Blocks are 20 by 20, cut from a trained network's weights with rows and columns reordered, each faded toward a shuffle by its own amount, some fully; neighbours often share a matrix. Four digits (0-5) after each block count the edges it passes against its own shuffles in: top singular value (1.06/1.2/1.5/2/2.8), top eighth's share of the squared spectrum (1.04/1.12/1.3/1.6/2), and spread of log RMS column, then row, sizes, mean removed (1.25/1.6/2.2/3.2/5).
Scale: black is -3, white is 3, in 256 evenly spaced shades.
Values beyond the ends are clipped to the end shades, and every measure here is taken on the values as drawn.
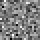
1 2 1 0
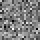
2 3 1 0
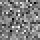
0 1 0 1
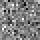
0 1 0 0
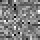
1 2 1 0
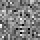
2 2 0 0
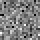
0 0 0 0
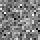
1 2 0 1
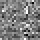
2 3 2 0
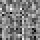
3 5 2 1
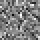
1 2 0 0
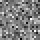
0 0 0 0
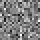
3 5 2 1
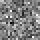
1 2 0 0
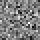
0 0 0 0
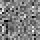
2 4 2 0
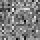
2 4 1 1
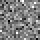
0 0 0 0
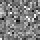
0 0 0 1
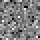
0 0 0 0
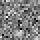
0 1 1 0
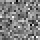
1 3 0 1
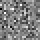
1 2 1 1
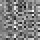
3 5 3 0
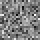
1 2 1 0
